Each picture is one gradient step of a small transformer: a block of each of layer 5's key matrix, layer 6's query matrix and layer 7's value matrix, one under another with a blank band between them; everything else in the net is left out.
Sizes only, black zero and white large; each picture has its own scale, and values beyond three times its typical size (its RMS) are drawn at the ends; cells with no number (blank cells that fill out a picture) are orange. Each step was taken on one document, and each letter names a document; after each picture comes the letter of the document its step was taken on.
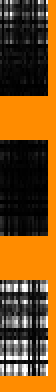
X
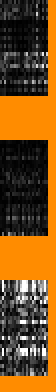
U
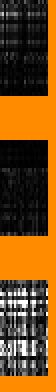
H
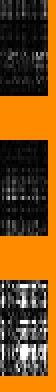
U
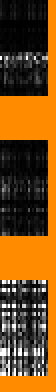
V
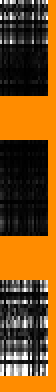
X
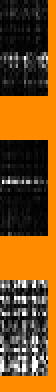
H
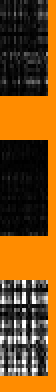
H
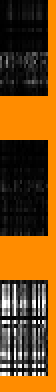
V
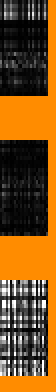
V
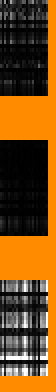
X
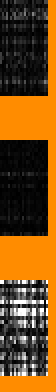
H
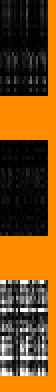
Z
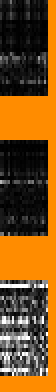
X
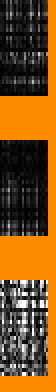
H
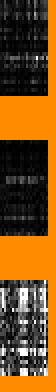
U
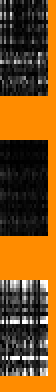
X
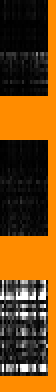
U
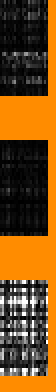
H
